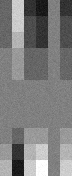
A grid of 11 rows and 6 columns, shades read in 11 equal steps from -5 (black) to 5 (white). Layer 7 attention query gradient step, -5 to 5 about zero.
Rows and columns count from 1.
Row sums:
-8 -5 -6 -2 -2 0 0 0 2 5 9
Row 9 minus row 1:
1 -4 4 5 0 4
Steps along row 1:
up down down up down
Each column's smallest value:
-1 -4 -3 -4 0 -3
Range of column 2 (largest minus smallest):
7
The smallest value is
-4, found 2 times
